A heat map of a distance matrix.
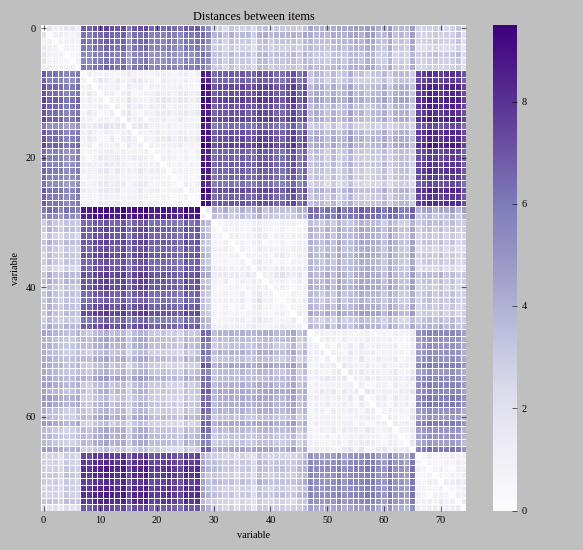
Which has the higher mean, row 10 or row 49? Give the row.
10
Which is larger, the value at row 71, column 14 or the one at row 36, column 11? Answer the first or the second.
the first
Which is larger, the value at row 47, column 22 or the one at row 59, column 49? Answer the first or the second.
the first
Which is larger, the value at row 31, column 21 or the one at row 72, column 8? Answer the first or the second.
the second
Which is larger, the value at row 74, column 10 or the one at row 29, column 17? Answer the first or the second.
the second
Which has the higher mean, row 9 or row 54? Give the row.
9
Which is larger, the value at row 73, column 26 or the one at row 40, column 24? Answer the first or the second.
the first
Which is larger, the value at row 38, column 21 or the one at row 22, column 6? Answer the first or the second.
the first
